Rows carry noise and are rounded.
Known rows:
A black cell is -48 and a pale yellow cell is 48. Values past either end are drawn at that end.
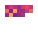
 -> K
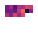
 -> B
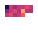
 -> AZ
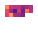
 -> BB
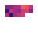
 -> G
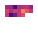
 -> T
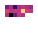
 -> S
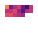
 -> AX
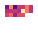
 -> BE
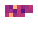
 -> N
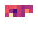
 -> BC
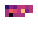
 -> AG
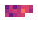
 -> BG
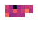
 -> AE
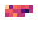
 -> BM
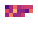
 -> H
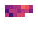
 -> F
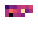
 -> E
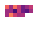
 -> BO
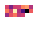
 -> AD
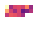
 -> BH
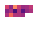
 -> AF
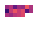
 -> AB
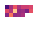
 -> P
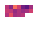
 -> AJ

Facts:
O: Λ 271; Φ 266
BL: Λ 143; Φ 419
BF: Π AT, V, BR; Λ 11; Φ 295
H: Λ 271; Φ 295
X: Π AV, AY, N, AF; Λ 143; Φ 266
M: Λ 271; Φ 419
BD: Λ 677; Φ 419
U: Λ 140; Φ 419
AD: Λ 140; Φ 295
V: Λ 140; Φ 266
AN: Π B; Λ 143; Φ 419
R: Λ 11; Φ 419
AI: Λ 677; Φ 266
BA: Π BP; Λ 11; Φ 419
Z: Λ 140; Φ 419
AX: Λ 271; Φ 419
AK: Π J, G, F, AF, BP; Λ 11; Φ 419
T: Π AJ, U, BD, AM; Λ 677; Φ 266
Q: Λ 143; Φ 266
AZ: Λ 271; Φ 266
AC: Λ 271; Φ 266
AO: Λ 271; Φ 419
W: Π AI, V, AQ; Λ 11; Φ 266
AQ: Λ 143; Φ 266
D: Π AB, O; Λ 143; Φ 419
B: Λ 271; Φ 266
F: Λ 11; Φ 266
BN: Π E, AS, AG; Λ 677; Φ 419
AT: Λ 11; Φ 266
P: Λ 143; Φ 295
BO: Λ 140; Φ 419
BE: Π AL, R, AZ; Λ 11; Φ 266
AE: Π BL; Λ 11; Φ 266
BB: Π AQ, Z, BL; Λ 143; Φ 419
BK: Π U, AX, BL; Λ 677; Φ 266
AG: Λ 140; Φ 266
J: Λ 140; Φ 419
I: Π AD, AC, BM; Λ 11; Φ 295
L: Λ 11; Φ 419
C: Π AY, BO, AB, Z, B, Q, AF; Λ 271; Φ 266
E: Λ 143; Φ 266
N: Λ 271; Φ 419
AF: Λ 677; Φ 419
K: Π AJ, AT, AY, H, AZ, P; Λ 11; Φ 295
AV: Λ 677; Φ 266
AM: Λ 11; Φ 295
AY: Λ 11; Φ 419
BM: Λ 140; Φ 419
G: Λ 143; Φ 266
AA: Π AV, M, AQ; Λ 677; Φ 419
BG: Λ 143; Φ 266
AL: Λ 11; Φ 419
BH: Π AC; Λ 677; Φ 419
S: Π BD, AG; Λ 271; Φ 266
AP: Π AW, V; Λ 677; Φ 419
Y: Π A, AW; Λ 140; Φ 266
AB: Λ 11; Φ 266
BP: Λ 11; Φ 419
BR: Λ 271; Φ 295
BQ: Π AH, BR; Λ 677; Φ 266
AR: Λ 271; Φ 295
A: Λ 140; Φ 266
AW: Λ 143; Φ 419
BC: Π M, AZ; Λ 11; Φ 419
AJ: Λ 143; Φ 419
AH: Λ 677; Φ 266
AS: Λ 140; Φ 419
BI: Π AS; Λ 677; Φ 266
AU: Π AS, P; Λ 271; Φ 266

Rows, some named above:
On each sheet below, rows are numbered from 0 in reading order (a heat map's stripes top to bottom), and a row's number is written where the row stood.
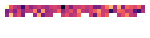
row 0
D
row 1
K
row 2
AZ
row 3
AC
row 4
BM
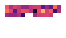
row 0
BN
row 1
O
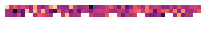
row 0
BA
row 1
I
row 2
N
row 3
AV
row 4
W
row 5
BN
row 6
K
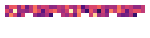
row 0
BR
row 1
BN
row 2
AH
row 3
AA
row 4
BN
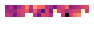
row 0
X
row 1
AP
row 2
Y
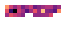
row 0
AN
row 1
AM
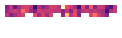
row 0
BG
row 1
AQ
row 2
D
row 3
BL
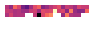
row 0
AJ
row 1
Y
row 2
AR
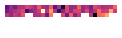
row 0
Q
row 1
AH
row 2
AI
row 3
A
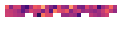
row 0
U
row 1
AW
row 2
AS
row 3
C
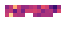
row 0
M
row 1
BD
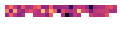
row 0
BF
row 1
BQ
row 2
S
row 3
AV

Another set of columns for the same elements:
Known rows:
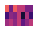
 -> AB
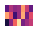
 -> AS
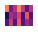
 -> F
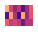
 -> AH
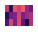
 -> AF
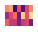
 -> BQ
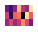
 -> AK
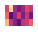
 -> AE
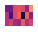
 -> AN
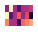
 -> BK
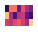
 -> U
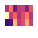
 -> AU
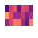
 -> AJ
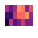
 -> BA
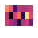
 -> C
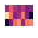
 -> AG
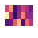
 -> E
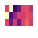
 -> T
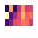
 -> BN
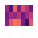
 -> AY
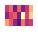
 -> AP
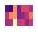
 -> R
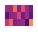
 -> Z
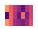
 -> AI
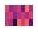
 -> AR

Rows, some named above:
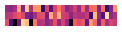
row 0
I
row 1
BQ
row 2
AR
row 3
A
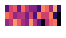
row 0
AJ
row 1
AD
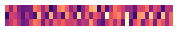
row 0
AV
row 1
A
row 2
AH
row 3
Y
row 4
BE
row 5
BR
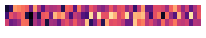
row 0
BM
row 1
X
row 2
U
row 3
K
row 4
BF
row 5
AN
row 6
AH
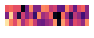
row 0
V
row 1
AC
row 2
AX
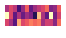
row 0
AM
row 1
AW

